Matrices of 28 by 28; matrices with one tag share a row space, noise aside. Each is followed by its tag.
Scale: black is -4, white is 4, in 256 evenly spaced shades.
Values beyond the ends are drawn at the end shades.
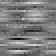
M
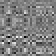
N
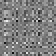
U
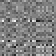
N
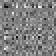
U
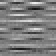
M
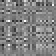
N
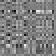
N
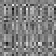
U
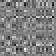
N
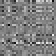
N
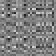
N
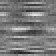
M
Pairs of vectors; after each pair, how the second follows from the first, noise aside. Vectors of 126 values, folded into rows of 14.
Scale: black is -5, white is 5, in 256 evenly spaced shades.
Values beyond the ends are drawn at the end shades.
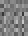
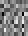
scaled up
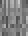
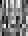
scaled up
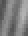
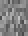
shuffled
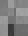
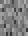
shuffled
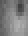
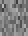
shuffled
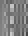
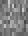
shuffled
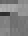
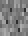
shuffled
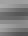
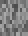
shuffled
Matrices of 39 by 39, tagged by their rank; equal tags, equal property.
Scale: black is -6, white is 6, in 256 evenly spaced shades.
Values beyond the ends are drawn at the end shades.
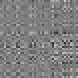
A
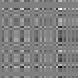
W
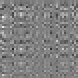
A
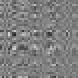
A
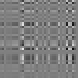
W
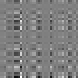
W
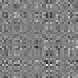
A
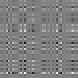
W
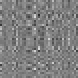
A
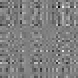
A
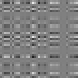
W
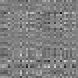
A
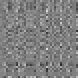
A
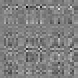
A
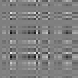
W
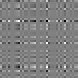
W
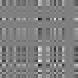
W
